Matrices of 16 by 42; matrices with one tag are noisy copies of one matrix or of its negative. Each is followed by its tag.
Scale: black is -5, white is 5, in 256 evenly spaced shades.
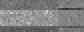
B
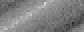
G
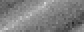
G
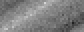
G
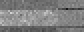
B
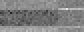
B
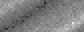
G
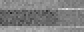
B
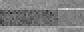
B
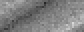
G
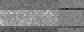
B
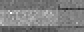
B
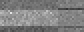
B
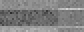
B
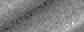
G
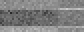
B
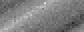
G
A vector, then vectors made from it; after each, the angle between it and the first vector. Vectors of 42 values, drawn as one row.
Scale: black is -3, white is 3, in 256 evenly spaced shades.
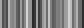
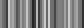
nearly parallel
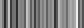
partly aligned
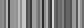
partly opposed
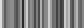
partly aligned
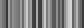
nearly parallel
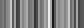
partly aligned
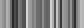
orthogonal
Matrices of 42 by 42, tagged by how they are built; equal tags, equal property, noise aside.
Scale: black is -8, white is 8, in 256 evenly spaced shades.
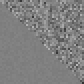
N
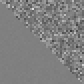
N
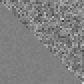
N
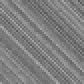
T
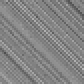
T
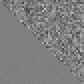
N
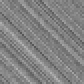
T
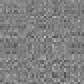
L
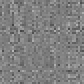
L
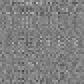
L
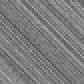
T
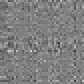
L
